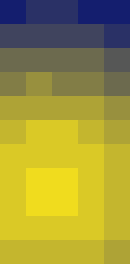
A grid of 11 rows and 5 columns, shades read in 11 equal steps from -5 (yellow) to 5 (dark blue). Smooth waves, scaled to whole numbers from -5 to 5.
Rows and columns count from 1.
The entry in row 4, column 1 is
0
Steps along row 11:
same same same up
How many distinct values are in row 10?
2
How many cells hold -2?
6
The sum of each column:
-15 -20 -19 -15 -5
